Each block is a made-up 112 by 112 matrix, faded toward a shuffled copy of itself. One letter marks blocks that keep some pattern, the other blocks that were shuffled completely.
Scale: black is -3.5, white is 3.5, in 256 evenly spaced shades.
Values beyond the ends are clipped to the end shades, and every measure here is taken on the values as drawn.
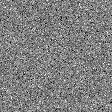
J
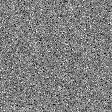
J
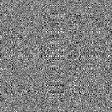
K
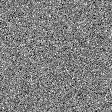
J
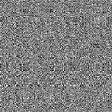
K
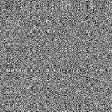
K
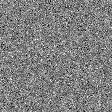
J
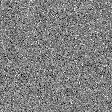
J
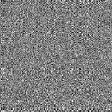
K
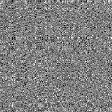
K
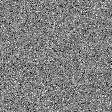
J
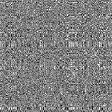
K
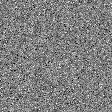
J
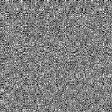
K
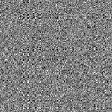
K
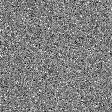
J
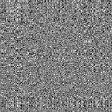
K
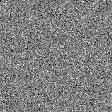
J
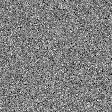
J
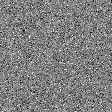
J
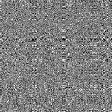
K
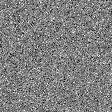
J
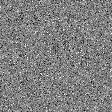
J
